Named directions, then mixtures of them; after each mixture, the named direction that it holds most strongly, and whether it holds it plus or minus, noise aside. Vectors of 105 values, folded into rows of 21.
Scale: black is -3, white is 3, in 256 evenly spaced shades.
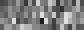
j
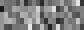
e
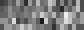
j, plus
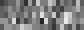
j, plus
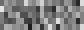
e, minus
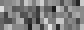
e, minus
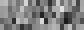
j, minus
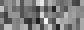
e, minus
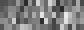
j, plus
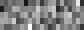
e, plus
